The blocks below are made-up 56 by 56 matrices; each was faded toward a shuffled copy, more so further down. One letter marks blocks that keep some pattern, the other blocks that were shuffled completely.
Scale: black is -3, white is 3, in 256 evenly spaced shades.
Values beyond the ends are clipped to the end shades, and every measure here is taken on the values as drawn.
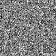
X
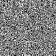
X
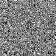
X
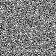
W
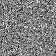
W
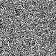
X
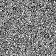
W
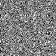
X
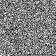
W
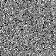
X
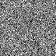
X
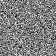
W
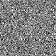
X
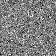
W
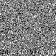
X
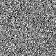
X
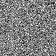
W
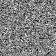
W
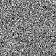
X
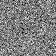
W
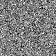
W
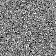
W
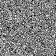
W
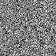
X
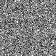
W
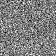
W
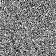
W
